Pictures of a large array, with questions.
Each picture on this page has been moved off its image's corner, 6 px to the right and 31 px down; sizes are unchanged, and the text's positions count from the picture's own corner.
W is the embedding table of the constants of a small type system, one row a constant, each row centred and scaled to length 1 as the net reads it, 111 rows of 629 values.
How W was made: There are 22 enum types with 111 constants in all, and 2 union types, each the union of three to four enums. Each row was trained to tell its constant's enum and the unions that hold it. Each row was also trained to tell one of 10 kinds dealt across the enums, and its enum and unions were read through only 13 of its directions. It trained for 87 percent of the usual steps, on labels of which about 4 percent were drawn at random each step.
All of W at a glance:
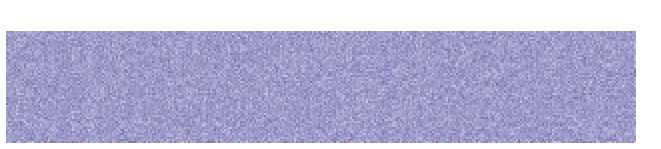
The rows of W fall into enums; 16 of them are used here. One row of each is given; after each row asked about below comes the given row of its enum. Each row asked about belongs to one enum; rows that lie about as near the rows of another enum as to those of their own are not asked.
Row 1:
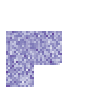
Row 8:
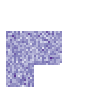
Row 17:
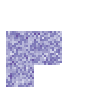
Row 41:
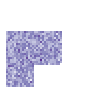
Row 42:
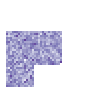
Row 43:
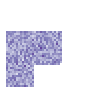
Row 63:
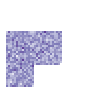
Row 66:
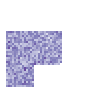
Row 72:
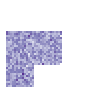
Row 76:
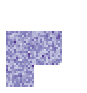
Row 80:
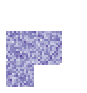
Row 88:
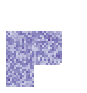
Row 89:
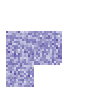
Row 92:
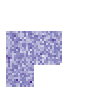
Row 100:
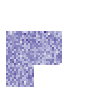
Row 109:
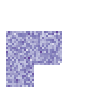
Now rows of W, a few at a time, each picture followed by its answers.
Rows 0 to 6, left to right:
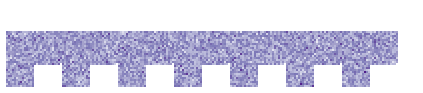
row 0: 66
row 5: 80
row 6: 88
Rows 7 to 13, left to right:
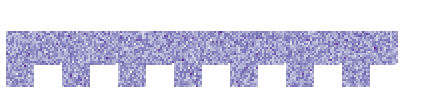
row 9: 42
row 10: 72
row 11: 88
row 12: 72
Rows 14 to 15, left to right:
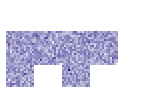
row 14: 1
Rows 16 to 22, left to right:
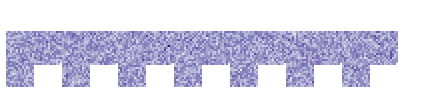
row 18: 100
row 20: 72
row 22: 41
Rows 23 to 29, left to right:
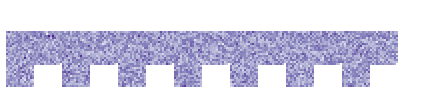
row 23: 1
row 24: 76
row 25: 100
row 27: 80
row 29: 63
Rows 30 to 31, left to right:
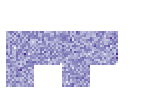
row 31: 76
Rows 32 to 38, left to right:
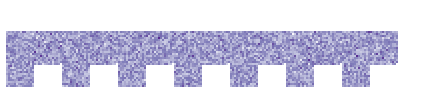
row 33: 1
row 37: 1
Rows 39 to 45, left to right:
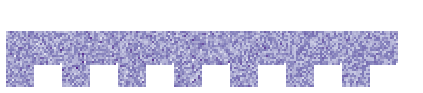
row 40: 109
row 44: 41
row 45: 41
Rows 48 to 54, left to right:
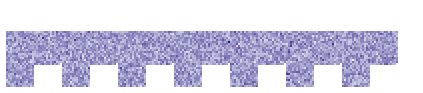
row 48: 76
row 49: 43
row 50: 100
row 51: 100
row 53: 88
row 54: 17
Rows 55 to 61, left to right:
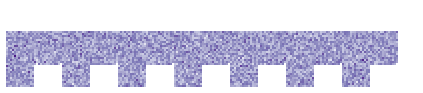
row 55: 72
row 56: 8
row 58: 8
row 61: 43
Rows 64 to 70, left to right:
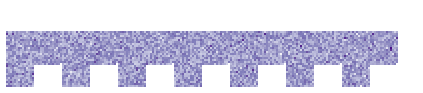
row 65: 41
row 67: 8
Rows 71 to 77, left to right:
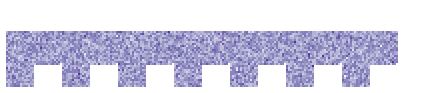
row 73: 89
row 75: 76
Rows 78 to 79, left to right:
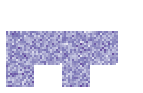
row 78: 80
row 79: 88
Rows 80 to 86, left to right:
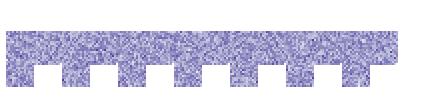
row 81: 41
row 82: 89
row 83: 76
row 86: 63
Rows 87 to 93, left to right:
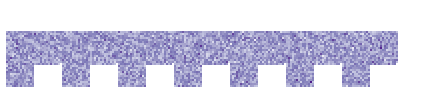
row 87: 63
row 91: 43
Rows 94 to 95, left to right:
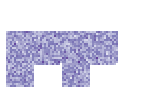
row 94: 92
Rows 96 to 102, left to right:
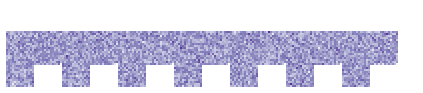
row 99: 63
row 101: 89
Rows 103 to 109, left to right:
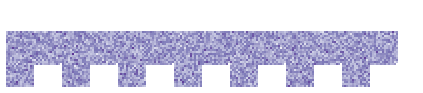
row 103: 88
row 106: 109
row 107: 63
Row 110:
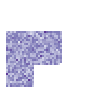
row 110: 100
